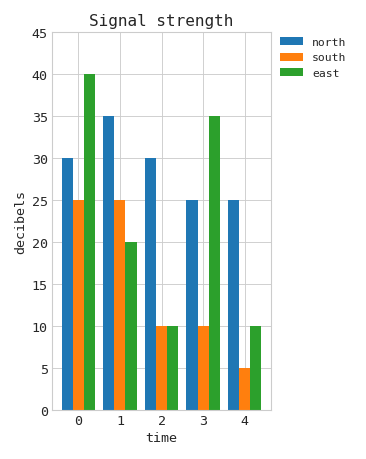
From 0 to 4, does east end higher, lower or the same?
lower
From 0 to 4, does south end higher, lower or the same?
lower
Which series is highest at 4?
north
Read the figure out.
Title: Signal strength
x-axis: time, ticks 0 1 2 3 4
y-axis: decibels, ticks 0 5 10 15 20 25 30 35 40 45
Legend: north, south, east
Values:
north: 30 35 30 25 25
south: 25 25 10 10 5
east: 40 20 10 35 10
